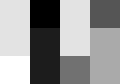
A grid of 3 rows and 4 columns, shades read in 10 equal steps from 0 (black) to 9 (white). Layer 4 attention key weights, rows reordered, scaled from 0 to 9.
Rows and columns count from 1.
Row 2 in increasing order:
1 6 8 8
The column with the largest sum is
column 1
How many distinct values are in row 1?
3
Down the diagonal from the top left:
8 1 4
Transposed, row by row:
8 8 9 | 0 1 1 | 8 8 4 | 3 6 6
